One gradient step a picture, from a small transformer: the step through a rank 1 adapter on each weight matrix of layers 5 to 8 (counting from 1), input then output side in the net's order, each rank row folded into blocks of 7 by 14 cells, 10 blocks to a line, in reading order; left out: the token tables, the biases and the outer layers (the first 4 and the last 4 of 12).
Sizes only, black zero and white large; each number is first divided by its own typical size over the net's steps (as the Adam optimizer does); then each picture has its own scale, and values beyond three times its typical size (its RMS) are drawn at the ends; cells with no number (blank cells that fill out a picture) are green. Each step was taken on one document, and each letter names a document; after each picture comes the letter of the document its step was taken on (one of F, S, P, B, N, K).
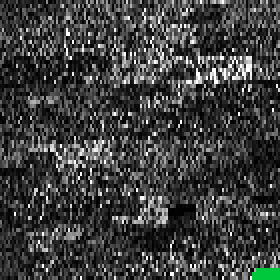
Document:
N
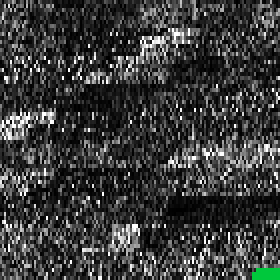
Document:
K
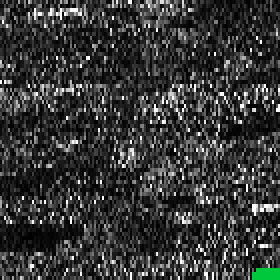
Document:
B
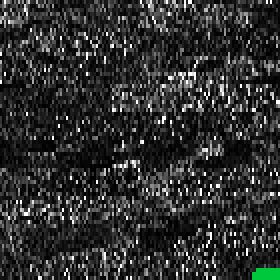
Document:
B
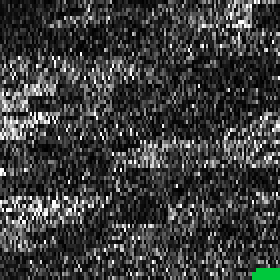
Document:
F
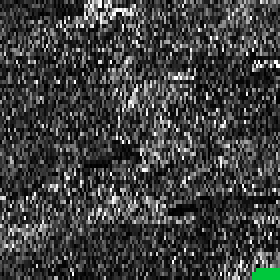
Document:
N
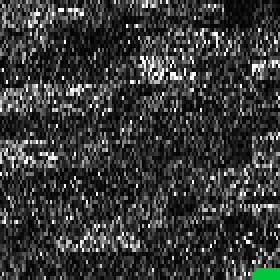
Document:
K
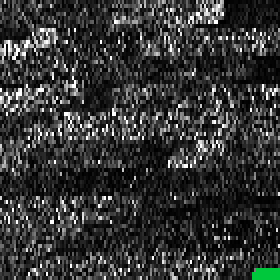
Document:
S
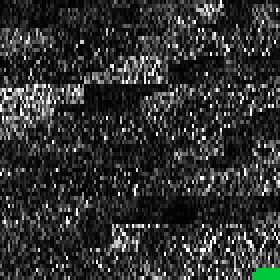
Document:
K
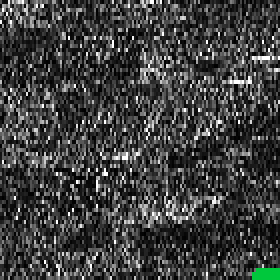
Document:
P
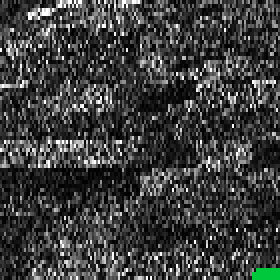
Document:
P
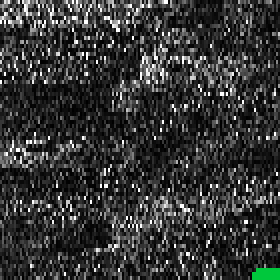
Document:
B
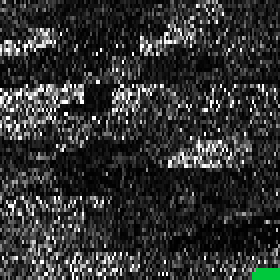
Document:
S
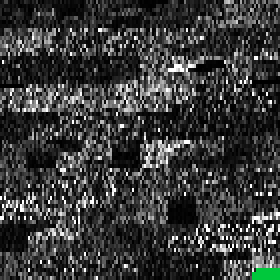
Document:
N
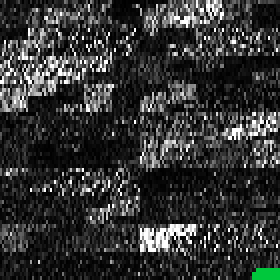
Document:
F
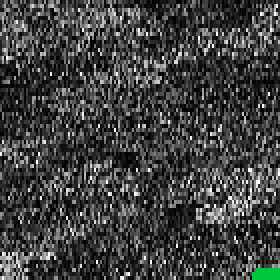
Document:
N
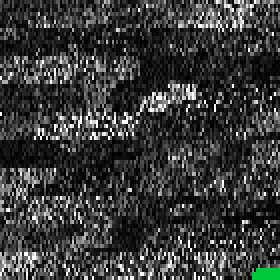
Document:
F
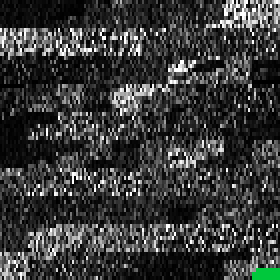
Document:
N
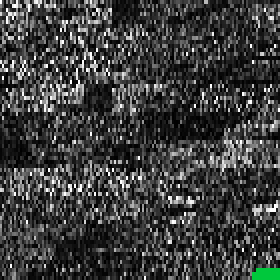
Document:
N
